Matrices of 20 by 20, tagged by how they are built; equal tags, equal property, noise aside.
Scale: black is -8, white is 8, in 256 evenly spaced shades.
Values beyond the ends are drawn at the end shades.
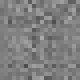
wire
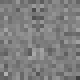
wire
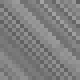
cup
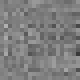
wire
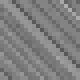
cup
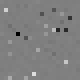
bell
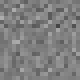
wire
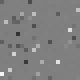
bell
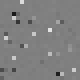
bell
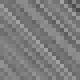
cup
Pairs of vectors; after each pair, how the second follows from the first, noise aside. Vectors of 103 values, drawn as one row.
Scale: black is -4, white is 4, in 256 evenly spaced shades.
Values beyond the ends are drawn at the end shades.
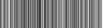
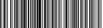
scaled up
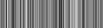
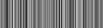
sign-scrambled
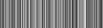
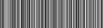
sign-scrambled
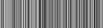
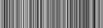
sign-scrambled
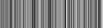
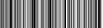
scaled up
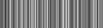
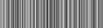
sign-scrambled
